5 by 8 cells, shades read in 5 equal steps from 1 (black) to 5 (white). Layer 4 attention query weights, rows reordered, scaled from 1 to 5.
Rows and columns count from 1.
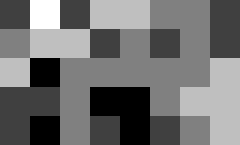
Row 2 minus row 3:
-1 3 1 -1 0 -1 0 -2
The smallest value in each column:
2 1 2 1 1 2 3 2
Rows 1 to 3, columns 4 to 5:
4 4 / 2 3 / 3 3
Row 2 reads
3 4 4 2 3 2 3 2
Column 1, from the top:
2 3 4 2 2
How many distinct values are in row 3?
3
